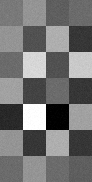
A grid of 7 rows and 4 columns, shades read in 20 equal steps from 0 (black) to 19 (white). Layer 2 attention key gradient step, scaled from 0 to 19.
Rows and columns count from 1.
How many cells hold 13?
2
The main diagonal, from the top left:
9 6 6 4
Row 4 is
12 5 8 4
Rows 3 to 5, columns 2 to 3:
16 6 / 5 8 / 19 0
